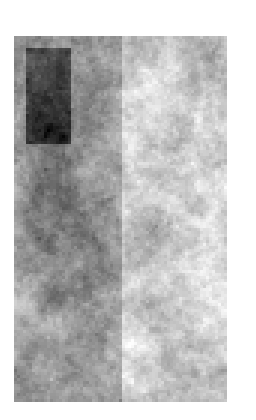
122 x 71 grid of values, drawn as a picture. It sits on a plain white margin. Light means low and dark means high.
The top left is the ninth with the highest average. A vertical seam about 50% of the way across splits the table, and the left part is higher. In the top left lies a patch that is higher than the rest.
